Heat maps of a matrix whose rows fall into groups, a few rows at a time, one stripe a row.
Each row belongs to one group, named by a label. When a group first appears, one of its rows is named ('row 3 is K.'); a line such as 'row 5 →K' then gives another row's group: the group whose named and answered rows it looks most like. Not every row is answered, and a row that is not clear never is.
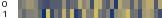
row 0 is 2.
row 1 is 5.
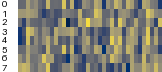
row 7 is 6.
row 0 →5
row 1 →2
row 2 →2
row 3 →5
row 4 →5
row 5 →5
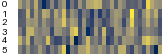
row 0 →2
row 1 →5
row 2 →5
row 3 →5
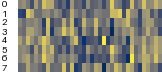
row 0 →6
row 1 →5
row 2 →5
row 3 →5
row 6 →6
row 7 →5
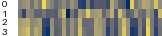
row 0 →6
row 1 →2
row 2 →2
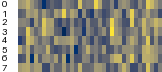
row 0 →2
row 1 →5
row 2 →6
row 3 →6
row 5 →6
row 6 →5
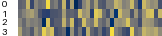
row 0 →5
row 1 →2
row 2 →5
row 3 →6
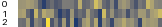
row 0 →2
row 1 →6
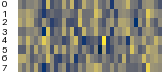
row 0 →5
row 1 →2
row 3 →5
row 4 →6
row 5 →5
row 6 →6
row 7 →2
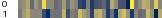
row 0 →6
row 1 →2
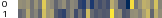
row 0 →6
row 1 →6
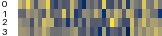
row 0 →6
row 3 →6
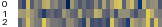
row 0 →5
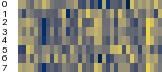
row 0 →6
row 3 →2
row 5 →5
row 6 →5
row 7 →2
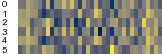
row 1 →2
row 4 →2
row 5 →6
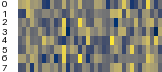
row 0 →2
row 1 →5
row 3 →2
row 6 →2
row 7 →5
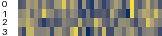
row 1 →6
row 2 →2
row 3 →5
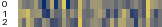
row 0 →2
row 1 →2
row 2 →2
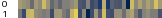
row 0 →6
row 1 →5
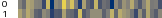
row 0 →5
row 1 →2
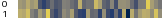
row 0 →2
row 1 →6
